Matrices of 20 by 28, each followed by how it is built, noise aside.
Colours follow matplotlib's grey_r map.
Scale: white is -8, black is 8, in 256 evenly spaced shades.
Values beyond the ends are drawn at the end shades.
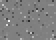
sparse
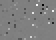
sparse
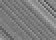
Toeplitz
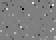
sparse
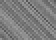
Toeplitz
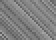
Toeplitz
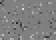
sparse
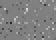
sparse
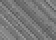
Toeplitz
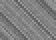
Toeplitz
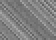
Toeplitz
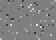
sparse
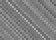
Toeplitz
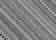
Toeplitz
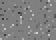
sparse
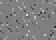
sparse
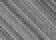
Toeplitz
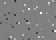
sparse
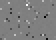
sparse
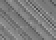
Toeplitz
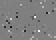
sparse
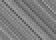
Toeplitz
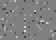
sparse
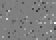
sparse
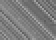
Toeplitz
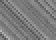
Toeplitz
